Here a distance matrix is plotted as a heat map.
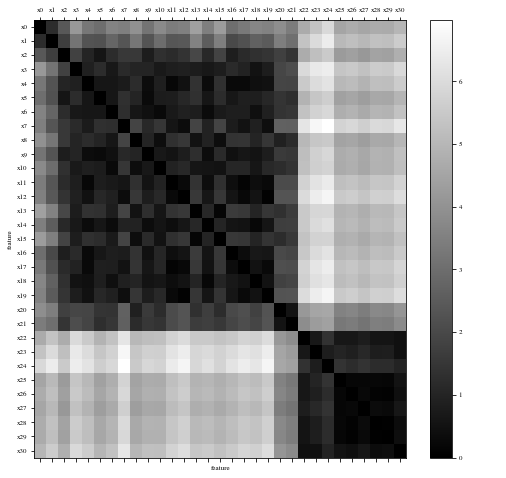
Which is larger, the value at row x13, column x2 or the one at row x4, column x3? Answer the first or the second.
the first
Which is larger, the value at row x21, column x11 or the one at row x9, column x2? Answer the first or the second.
the first
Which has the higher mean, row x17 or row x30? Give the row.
x30
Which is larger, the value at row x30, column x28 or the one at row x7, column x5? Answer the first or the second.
the second
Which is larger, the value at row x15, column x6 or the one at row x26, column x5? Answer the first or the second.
the second
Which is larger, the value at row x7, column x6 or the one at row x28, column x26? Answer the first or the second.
the first
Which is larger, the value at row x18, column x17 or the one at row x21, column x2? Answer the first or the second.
the second
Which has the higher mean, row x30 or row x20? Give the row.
x30
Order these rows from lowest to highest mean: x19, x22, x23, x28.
x19, x28, x22, x23
